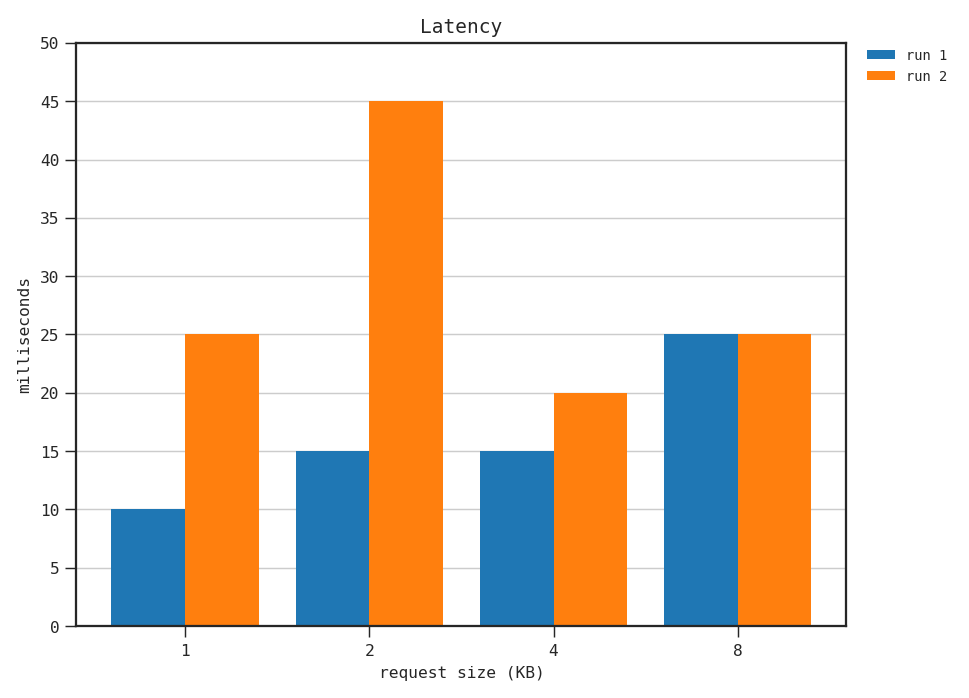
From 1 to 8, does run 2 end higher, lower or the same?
the same
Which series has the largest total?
run 2
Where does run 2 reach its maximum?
2
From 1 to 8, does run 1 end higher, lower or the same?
higher
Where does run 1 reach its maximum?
8
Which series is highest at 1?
run 2
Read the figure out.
Title: Latency
x-axis: request size (KB), ticks 1 2 4 8
y-axis: milliseconds, ticks 0 5 10 15 20 25 30 35 40 45 50
Legend: run 1, run 2
Values:
run 1: 10 15 15 25
run 2: 25 45 20 25
